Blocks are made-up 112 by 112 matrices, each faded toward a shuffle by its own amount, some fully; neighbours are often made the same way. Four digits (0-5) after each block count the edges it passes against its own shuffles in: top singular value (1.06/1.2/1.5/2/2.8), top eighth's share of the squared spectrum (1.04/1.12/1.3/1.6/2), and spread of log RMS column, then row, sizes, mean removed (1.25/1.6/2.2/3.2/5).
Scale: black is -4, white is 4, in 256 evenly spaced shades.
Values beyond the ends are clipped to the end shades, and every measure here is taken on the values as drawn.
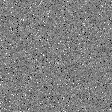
0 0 0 0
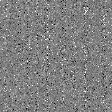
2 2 3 0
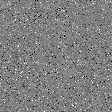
0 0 0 0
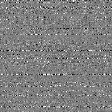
4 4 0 4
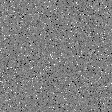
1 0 0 0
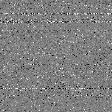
2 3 0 3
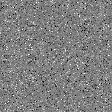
3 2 1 0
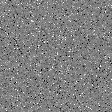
0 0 0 0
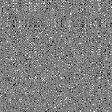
4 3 2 2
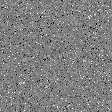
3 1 0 0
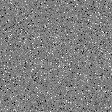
3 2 0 0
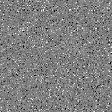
4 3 1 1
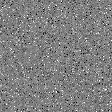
3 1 0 0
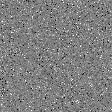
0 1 1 0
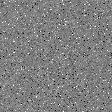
0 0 0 0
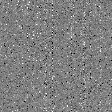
2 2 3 0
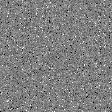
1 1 2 0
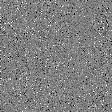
1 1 2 0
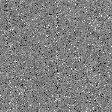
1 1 2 0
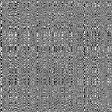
5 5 4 3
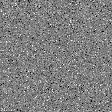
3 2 0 0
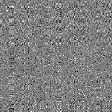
4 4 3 2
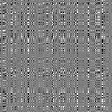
5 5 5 4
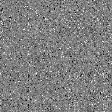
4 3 2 1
